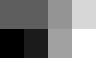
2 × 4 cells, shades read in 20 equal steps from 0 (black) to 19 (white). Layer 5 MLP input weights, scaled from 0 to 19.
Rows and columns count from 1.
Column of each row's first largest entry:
4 4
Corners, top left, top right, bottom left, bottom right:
7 16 0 19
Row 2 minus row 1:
-7 -5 1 3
